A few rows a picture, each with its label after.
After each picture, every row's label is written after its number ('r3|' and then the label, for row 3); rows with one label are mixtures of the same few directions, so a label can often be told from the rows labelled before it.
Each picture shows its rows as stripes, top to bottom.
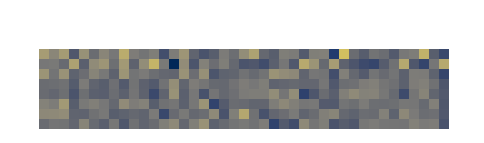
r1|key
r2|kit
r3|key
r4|kit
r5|kit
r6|key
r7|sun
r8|kit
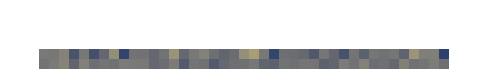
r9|kit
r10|key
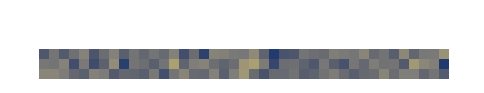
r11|key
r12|kit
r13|sun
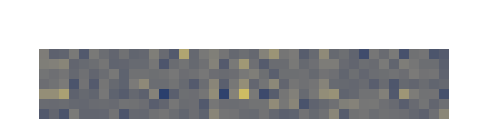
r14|key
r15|sun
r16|kit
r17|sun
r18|sun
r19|kit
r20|key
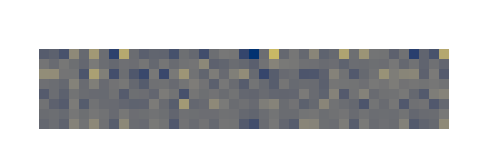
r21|kit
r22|key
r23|sun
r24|sun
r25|key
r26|key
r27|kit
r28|kit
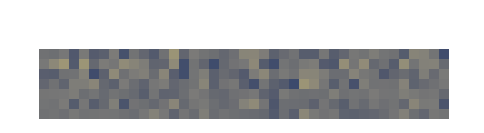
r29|kit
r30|key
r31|sun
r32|kit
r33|sun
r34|kit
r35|kit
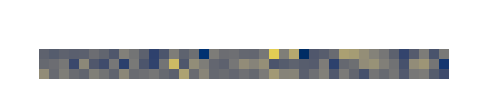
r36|kit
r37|kit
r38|key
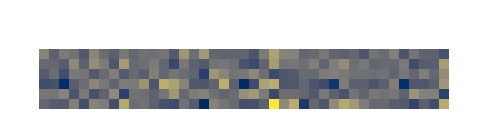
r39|key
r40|kit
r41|key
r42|sun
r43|kit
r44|kit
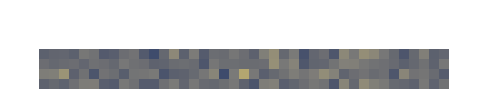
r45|kit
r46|kit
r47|sun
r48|kit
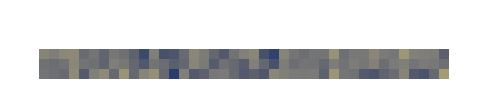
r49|sun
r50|sun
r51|kit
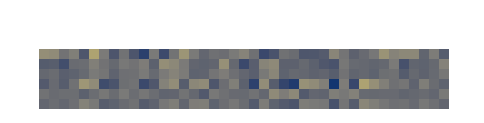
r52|sun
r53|sun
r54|sun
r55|kit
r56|kit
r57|kit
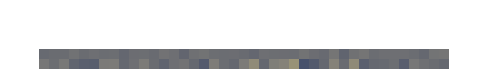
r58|key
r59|kit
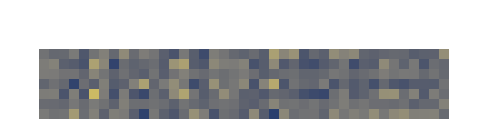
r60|kit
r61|sun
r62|sun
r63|sun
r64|sun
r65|kit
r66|sun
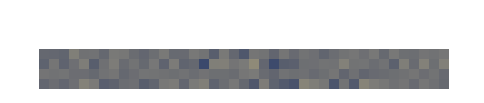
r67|sun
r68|key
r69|kit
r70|kit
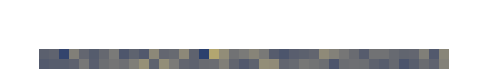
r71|key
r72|sun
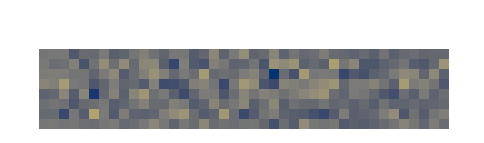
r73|sun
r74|kit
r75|kit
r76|sun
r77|sun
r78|sun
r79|sun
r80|kit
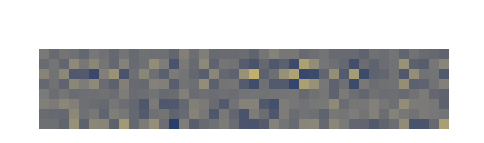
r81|key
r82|kit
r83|kit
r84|kit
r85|key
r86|sun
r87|sun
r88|kit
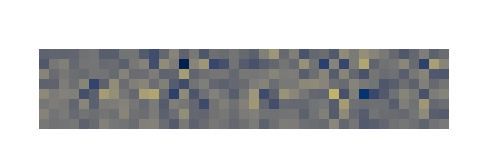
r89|kit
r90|key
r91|key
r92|sun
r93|kit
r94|key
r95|key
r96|kit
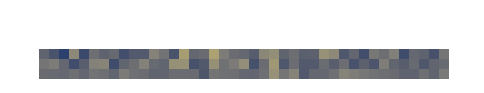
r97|key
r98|sun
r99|kit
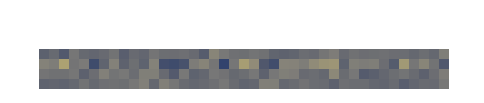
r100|key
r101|sun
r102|kit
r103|sun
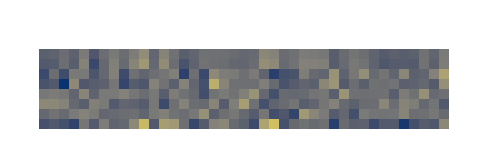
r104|sun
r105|sun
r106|key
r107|key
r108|key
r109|sun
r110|kit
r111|sun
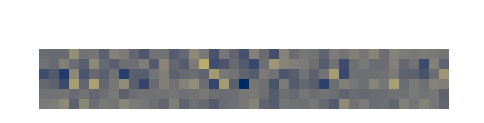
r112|sun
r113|key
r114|key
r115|sun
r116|kit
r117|key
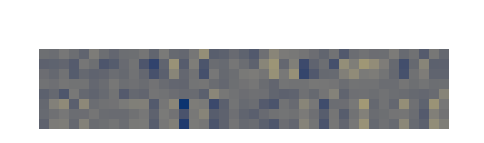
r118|key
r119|kit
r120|kit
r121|sun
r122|key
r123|key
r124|key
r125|key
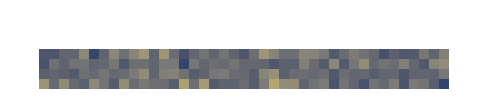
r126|sun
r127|key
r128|sun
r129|key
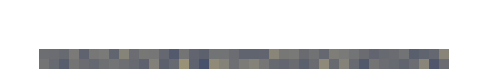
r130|kit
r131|key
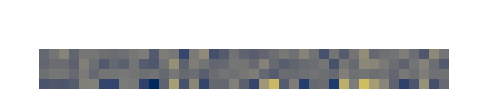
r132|key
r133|kit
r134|key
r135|kit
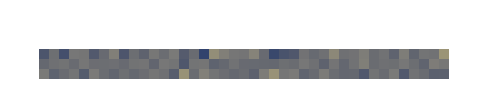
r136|key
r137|key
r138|key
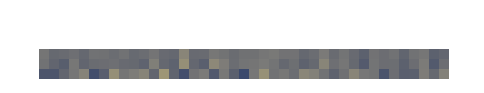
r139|key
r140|key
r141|sun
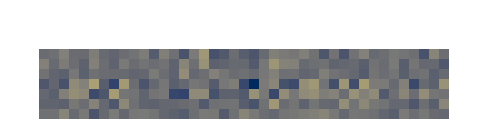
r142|key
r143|key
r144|key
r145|kit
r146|sun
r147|kit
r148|sun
